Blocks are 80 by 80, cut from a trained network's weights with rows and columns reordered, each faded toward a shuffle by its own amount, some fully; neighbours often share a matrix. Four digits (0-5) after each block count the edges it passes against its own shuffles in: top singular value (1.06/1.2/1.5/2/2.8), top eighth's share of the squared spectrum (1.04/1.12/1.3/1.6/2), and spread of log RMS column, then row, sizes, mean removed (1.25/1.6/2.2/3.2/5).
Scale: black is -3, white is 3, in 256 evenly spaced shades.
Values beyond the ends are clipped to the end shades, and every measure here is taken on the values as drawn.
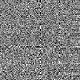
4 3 2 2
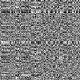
5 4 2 3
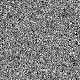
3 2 0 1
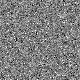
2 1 0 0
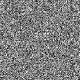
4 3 1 1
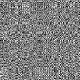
5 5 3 3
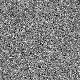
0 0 0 0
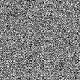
4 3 1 1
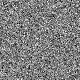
0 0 0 0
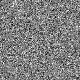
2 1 0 0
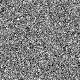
0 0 0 0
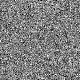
2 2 0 1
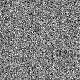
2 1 0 0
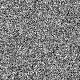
0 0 0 0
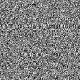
4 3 1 2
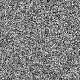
3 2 0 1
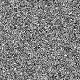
3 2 0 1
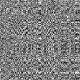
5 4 2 3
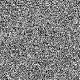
3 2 0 1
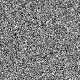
2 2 0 1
